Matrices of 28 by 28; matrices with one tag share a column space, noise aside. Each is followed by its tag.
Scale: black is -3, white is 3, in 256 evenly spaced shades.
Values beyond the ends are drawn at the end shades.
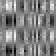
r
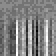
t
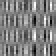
r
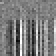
t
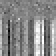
t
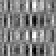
r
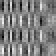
r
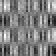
r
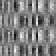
r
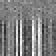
t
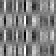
r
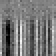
t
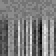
t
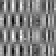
r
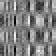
r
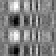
r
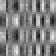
r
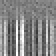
t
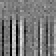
t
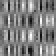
r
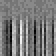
t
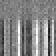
t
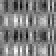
r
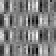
r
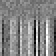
t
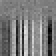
t
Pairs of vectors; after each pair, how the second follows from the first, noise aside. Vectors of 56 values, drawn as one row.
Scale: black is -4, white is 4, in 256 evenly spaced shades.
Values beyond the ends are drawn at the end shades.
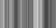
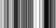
scaled up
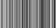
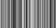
wrapped around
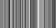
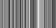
copied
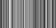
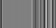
partly zeroed
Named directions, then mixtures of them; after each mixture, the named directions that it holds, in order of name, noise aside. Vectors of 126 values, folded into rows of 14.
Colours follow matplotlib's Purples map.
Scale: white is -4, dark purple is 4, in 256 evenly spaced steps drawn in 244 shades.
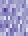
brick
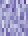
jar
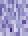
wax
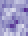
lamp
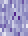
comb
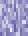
wax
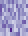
wax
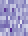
brick, wax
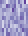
jar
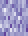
brick, comb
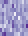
comb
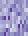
brick, lamp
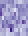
lamp, wax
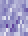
brick, lamp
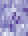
comb, lamp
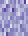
brick, jar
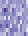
brick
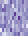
comb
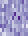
comb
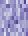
jar, lamp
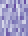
jar, wax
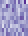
jar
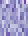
jar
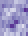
lamp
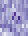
comb, lamp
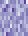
brick, jar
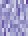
jar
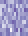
wax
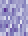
brick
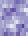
lamp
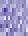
brick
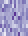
comb, jar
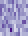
wax
